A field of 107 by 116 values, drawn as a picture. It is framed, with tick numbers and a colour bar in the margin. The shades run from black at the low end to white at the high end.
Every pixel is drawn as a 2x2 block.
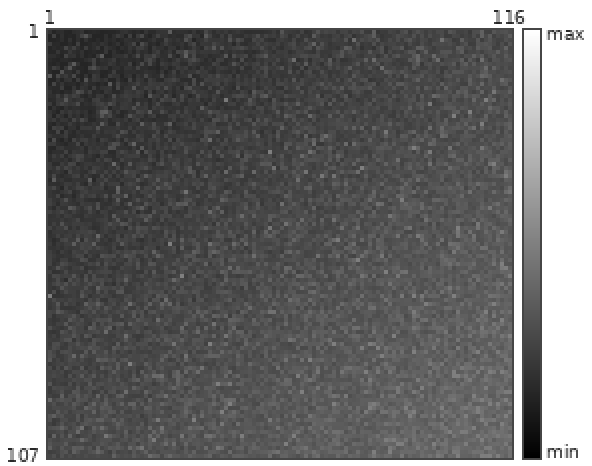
Ninth with the lowest average: top left. Ninth with the highest average: bottom right. Stripes: none. Histogram: bell-shaped. Slope: up to the bottom right. Average level on the scale: 30%. Odd rows or columns: none. Mirror symmetry: none. Grain: fine.
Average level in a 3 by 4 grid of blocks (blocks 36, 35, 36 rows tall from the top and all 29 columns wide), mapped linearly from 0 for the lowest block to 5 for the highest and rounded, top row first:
0 1 2 3 / 1 2 3 4 / 2 3 4 5
